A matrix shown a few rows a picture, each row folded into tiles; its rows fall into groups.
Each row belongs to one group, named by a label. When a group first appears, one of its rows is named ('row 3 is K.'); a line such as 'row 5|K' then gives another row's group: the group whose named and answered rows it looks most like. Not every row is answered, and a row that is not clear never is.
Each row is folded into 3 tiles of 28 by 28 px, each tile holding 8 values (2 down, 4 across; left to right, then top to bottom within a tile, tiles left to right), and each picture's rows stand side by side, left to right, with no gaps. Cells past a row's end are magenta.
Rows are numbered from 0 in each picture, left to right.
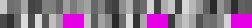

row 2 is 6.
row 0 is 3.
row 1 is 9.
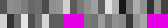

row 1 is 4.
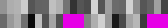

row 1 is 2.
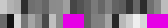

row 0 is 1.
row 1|3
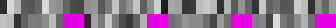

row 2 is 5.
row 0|2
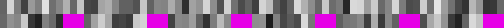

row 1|6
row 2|5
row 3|2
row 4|6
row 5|6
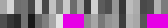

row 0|3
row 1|2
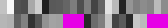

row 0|5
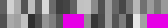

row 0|2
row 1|3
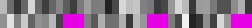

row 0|5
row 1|1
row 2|1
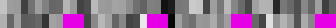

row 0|1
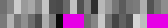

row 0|2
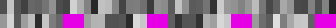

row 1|6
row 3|5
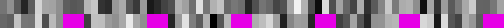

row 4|3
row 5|2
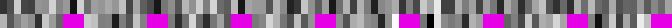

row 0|9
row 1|6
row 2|9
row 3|4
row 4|4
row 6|5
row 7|3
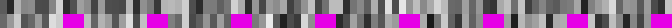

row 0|6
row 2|1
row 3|6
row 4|3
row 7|9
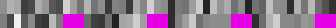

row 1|3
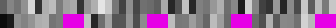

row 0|4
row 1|9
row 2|9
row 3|3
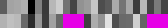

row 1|5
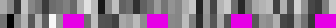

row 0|3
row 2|6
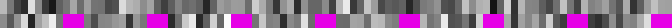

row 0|5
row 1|1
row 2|4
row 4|5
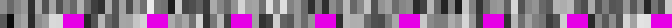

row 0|3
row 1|3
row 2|2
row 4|4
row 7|3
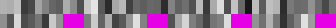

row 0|1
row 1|5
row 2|4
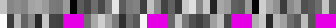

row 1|4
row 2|6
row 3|2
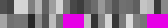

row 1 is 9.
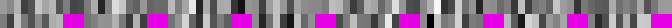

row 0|1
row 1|5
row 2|6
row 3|9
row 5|1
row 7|3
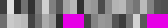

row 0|2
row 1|5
